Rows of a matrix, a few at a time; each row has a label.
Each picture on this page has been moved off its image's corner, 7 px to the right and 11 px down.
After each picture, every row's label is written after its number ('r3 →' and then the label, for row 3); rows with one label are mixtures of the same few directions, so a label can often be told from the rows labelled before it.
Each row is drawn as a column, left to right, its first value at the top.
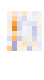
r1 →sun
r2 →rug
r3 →rug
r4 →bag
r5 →sun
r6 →rug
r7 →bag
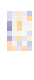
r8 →rug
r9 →sun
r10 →rug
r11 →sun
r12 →bag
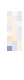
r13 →sun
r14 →rug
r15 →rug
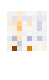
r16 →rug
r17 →sun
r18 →rug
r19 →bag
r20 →sun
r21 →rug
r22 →rug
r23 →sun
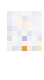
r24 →rug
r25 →sun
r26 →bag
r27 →sun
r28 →sun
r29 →sun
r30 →sun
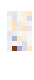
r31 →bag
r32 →sun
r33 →sun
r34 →rug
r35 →bag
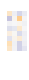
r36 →bag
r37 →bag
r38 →bag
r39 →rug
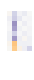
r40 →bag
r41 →rug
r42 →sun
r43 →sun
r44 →sun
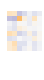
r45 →bag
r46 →bag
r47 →bag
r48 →bag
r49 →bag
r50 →bag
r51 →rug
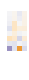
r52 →sun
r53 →rug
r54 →sun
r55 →rug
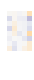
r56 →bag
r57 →rug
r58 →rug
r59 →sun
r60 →bag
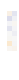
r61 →bag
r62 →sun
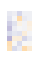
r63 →rug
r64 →sun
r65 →bag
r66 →sun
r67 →sun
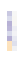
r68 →rug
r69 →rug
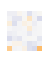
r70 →sun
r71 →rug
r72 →bag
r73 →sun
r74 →bag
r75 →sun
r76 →sun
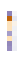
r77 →bag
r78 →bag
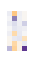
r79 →sun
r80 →bag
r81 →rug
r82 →sun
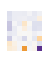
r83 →rug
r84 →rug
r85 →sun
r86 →sun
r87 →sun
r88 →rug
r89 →sun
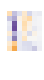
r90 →bag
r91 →rug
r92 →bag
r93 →rug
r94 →bag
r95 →sun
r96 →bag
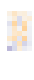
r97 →sun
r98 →rug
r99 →bag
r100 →rug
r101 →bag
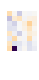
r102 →bag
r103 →sun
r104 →bag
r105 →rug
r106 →rug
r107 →rug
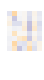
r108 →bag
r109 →bag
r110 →sun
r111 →rug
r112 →rug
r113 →rug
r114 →rug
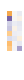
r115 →bag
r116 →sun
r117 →sun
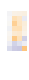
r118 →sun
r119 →rug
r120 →rug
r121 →sun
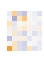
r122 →sun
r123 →bag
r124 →bag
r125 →bag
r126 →sun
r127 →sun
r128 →bag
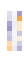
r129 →rug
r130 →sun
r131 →bag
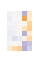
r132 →sun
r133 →sun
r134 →sun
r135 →bag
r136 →rug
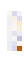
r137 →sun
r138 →bag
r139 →sun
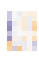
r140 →rug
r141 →sun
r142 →sun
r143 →rug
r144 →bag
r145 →rug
